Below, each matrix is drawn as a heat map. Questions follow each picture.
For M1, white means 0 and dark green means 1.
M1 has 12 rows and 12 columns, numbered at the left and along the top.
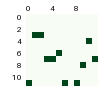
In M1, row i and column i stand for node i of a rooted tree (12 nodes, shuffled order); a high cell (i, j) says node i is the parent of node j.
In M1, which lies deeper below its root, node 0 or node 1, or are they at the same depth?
the same depth
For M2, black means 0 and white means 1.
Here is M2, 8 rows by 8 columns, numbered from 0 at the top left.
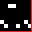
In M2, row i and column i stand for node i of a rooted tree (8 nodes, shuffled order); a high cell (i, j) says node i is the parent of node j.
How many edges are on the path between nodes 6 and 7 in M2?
1
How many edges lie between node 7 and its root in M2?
2
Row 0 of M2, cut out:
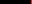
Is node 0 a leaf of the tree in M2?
yes
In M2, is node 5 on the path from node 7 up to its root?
yes
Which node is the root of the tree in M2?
5
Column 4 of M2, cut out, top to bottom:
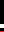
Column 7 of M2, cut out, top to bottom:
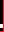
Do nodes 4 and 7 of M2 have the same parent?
yes
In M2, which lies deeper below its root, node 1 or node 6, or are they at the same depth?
node 1
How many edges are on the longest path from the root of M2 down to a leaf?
3
